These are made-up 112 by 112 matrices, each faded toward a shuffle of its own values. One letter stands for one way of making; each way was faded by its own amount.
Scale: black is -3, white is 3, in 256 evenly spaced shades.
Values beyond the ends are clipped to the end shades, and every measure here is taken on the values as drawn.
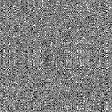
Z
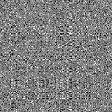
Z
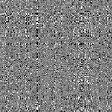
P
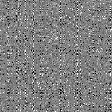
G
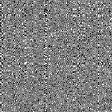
G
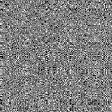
Z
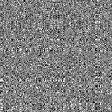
Z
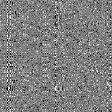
G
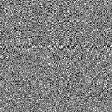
Z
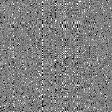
G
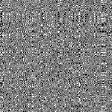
P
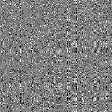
G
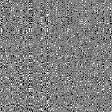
G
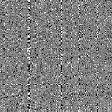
G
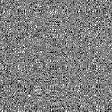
Z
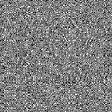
Z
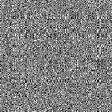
Z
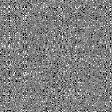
G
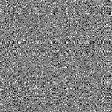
Z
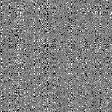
P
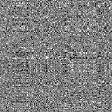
Z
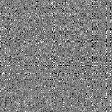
P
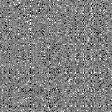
G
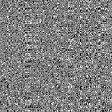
Z
